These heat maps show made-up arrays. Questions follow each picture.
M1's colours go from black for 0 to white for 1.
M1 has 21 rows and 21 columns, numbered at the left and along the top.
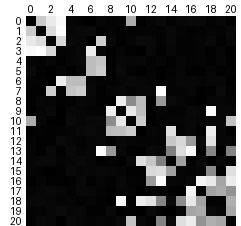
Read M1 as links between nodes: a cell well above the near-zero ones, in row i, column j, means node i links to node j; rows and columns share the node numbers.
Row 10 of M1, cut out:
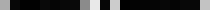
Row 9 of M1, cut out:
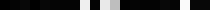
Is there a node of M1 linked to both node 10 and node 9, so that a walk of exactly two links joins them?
yes
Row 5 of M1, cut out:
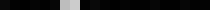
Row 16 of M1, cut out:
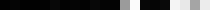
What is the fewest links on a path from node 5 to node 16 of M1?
3
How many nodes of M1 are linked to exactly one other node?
0
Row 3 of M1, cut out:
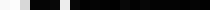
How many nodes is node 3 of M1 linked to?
4
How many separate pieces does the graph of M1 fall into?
1
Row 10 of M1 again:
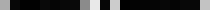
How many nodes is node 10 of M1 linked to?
5
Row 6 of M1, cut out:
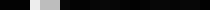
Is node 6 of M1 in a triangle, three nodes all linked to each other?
no
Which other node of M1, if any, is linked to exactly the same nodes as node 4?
node 5
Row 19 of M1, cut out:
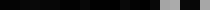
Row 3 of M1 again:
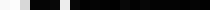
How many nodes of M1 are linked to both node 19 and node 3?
0
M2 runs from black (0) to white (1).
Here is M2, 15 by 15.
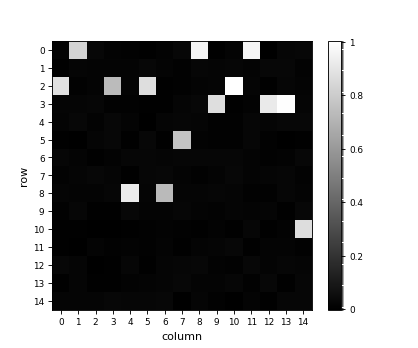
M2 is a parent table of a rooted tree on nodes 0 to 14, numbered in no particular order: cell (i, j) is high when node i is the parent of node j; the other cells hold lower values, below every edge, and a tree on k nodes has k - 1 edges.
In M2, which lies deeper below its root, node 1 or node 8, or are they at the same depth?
the same depth
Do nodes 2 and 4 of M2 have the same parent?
no
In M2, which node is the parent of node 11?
0
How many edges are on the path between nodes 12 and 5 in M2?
3
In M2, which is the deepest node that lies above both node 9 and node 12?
3
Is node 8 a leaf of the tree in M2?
no
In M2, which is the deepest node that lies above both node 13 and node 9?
3
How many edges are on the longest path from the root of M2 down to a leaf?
3
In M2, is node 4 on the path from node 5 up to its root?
no
